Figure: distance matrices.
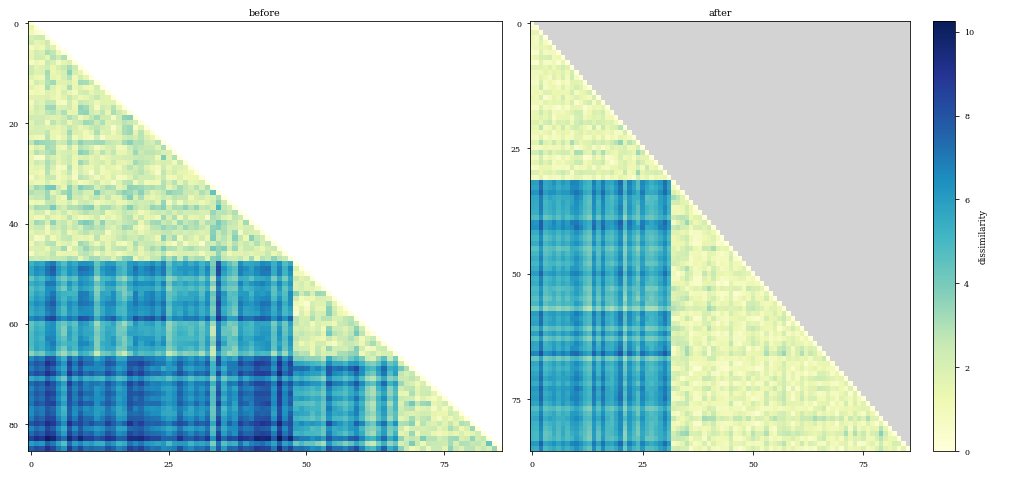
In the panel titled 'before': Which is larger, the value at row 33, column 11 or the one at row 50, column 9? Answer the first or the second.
the second
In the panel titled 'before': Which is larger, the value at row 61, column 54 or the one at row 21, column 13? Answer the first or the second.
the first
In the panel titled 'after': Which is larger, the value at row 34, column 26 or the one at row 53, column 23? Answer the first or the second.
the first
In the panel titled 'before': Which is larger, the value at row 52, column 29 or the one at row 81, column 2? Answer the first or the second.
the second
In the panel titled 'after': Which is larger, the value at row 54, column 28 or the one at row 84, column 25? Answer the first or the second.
the second
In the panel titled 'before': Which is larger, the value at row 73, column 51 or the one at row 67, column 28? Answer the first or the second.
the second
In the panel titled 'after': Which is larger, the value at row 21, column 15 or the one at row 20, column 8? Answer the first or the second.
the second
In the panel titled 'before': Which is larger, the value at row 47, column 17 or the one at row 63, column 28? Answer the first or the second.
the second
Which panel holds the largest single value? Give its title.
before
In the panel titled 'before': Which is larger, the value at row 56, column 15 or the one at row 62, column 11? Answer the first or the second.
the first
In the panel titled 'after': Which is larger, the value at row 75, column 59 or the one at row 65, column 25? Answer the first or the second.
the second
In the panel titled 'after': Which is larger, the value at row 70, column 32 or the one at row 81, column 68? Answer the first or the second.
the first
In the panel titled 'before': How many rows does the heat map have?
86
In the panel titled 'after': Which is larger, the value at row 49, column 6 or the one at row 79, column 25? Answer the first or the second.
the second
